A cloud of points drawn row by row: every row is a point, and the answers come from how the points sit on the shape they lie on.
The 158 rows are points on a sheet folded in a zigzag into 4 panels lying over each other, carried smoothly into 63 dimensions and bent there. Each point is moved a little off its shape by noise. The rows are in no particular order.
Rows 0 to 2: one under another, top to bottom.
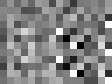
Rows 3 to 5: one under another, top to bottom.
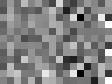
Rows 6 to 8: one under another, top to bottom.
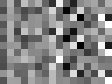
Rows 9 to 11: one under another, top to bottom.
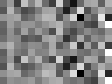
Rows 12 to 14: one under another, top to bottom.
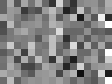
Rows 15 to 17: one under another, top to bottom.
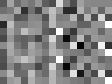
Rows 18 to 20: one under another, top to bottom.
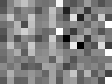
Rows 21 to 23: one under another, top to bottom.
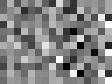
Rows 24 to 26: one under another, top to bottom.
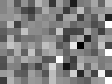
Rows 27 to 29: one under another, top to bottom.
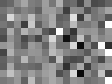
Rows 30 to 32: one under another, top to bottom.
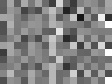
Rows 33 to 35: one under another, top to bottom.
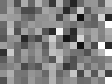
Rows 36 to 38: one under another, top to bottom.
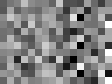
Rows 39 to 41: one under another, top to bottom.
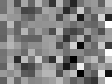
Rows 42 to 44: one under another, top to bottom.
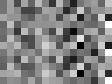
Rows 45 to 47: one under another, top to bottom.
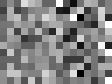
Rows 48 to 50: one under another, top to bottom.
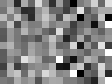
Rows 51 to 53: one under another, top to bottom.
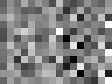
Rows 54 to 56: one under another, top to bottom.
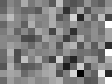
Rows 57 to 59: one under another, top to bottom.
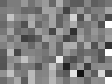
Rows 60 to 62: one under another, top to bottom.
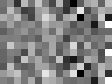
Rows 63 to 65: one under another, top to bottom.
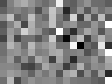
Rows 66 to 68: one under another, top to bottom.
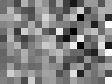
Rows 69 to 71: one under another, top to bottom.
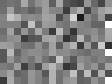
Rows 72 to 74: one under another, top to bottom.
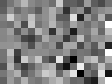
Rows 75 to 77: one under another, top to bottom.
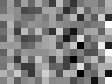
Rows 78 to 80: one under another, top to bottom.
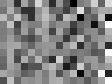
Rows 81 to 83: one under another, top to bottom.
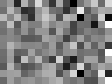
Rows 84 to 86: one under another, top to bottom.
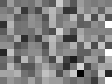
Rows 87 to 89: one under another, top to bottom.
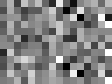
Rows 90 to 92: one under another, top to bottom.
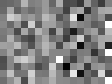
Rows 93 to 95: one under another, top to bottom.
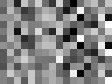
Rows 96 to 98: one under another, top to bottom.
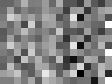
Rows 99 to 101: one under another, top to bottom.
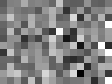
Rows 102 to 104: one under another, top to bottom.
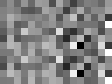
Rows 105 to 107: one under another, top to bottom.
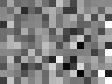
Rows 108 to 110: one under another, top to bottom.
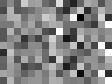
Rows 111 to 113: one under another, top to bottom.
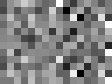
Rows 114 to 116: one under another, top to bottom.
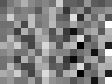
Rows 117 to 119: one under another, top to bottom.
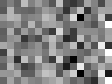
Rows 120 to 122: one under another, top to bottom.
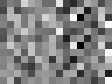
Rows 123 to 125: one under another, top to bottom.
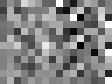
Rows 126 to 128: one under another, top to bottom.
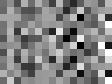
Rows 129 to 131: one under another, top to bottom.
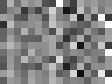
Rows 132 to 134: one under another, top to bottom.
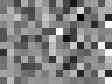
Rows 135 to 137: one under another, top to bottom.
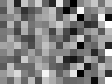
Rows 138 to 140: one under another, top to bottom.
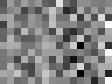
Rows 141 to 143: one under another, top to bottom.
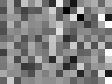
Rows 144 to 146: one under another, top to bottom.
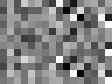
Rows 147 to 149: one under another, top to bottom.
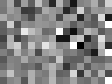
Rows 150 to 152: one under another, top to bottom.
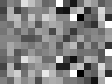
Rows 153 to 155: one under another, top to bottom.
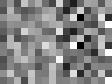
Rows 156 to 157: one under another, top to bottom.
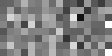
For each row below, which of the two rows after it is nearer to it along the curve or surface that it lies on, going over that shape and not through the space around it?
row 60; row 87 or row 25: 25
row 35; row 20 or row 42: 42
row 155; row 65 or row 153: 153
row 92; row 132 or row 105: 105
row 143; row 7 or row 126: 126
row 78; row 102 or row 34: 102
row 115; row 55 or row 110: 55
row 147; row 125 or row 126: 126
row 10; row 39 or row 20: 39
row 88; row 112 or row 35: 35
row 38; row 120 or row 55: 120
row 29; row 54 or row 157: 54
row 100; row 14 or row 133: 133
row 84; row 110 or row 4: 110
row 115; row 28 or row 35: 35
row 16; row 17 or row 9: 17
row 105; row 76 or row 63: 63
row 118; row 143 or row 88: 88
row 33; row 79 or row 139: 139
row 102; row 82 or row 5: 82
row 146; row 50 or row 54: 50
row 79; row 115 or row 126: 115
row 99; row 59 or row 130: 130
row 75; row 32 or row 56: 32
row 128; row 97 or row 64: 97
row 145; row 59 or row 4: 4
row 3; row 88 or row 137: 88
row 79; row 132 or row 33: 132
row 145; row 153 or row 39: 39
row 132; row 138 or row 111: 138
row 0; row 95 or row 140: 140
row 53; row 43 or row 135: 135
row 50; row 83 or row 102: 83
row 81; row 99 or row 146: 99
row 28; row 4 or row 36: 36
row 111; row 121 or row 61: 121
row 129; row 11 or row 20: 11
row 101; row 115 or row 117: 115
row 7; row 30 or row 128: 30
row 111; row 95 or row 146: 146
